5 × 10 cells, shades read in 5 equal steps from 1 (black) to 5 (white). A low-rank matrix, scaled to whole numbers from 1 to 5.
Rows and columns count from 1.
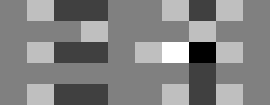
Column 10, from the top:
3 3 3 3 3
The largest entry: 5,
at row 3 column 7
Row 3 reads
3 4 2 2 3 4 5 1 4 3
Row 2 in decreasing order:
4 4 3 3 3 3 3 3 3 3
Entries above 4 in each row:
0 0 1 0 0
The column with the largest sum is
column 7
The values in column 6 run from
3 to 4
